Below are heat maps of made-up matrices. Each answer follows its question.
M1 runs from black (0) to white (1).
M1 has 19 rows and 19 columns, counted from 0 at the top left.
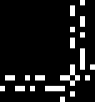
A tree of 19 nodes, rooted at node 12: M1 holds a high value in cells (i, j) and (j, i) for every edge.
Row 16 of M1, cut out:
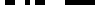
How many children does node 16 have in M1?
7
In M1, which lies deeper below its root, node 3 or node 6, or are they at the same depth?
the same depth
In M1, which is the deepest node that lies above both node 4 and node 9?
16
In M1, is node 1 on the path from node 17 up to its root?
no
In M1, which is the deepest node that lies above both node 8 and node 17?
14
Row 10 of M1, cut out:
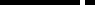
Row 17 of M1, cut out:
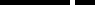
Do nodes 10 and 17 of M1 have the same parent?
no
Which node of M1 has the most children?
14
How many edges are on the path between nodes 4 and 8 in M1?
4
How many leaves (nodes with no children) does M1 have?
16
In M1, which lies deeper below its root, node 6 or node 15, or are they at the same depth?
the same depth
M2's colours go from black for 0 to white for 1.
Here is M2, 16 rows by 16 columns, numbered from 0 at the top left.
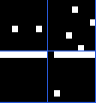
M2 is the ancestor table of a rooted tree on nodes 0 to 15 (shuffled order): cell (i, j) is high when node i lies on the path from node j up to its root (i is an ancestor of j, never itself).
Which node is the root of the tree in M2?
8
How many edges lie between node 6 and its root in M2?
2
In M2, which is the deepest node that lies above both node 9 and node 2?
8
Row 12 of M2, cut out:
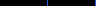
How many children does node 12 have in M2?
0
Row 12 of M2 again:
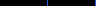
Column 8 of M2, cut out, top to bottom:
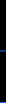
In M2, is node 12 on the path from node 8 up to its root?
no
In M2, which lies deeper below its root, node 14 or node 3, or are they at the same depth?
the same depth
